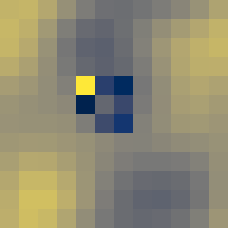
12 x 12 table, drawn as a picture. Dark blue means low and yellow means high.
The middle left is the calmest part. The centre is the roughest part. An odd patch, rougher than its surroundings, sits in the centre. No regular stripes run through it.
